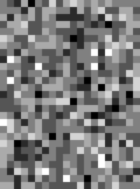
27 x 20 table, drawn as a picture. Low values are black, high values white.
Seam: none. Ninth with the lowest average: top middle. Average level on the scale: 50%. Grain: fine.
